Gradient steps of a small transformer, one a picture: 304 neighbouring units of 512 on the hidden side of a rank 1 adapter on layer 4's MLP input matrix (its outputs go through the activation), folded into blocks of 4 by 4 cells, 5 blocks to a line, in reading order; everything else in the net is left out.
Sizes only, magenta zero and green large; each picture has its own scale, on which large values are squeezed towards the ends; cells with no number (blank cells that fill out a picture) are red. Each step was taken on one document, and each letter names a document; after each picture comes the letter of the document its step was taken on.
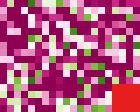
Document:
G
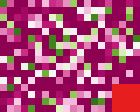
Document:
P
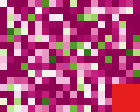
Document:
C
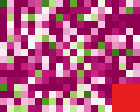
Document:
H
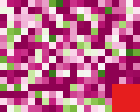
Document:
H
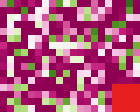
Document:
P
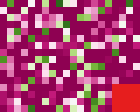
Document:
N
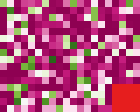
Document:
C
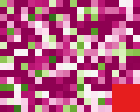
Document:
H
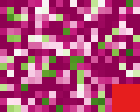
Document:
C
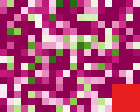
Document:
N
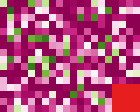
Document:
C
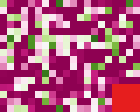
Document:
P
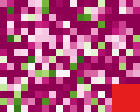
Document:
C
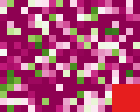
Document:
G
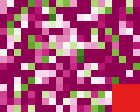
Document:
P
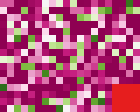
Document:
P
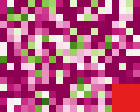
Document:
H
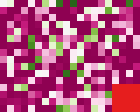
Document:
N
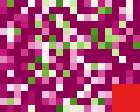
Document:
N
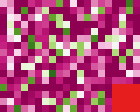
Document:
P
